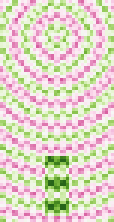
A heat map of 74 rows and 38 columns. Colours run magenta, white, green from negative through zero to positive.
On average the colour sits 50% of the way up the scale. An odd patch, higher than its surroundings, sits in the bottom middle. The bottom middle is the ninth with the highest average. Rings spread out from the top middle. There is no overall slope.
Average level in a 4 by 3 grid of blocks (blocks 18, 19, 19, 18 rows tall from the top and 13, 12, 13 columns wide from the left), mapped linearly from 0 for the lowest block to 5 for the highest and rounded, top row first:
1 1 1 / 1 0 1 / 0 2 0 / 0 5 0
